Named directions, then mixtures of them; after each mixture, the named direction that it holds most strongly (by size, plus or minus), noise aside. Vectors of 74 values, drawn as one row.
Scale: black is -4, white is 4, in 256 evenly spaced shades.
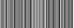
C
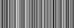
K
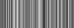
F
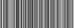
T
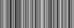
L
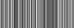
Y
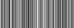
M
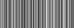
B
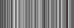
F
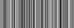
L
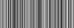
F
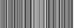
C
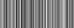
B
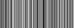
M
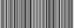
C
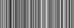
B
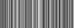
F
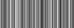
L
